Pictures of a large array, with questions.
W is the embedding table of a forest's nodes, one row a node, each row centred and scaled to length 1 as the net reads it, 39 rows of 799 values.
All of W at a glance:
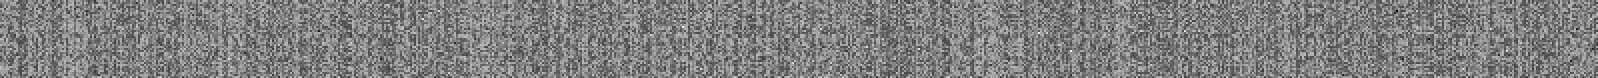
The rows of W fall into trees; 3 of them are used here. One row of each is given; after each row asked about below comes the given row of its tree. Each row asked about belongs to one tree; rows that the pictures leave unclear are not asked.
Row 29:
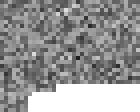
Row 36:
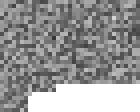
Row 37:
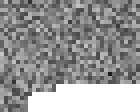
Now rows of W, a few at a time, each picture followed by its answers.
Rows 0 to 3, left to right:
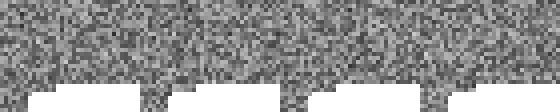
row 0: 37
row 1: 37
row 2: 29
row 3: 29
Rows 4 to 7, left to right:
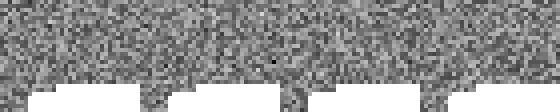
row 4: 37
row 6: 37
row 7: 29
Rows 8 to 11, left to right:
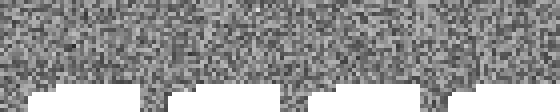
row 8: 29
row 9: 37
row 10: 29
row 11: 37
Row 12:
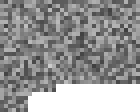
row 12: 29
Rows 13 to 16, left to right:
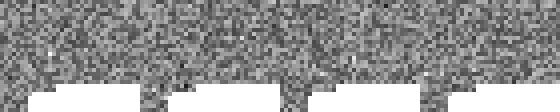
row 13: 36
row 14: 36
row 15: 37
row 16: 36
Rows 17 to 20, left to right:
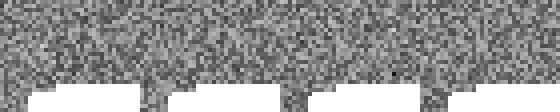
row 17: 29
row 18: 29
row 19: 37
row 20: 37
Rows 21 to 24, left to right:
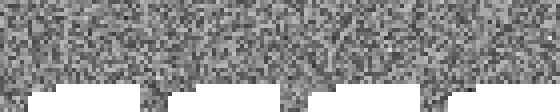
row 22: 37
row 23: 36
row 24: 37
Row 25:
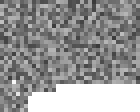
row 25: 36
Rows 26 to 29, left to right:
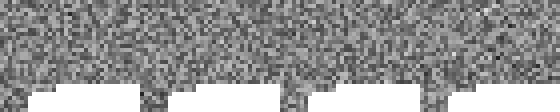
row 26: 37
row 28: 29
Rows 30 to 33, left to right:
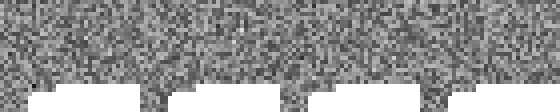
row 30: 36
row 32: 36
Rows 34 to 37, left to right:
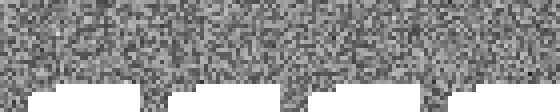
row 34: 37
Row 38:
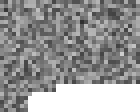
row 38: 29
